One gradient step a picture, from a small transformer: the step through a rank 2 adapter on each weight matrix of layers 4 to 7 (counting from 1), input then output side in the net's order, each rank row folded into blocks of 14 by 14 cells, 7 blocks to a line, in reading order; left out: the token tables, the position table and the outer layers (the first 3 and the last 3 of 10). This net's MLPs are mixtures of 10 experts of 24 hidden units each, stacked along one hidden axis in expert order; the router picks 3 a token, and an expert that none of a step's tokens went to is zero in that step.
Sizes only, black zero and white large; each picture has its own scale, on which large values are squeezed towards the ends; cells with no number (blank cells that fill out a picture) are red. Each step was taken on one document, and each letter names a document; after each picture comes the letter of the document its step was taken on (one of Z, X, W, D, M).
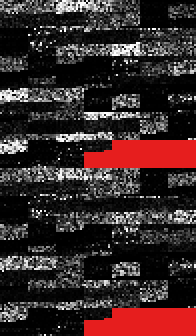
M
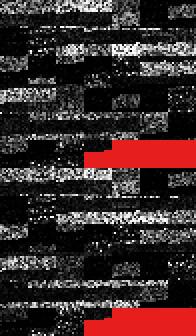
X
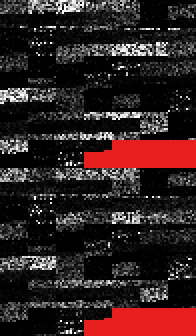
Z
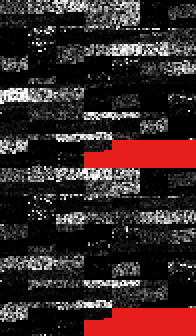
M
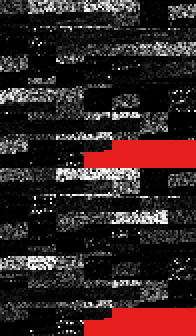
Z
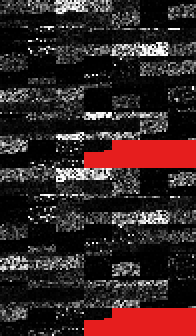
X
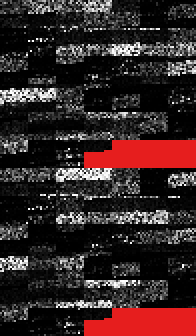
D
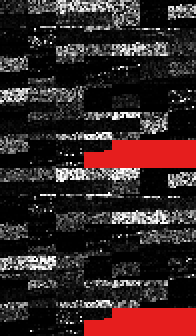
Z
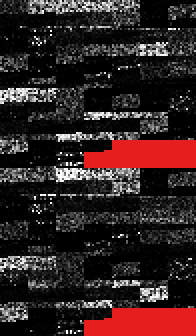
Z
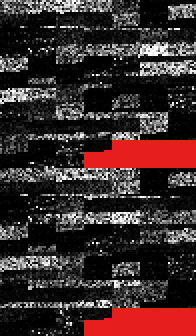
X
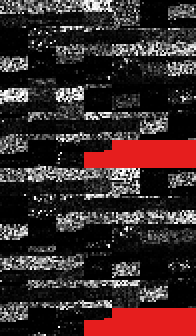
M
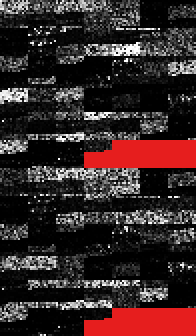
M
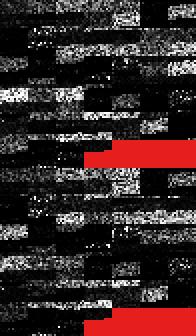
M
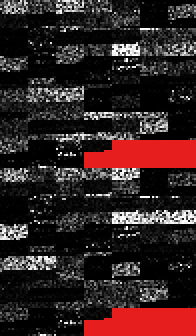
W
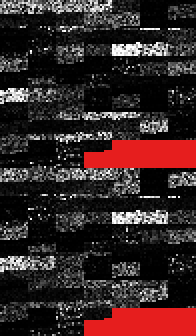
D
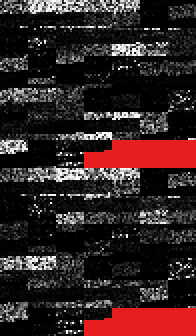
Z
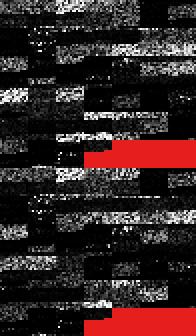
M
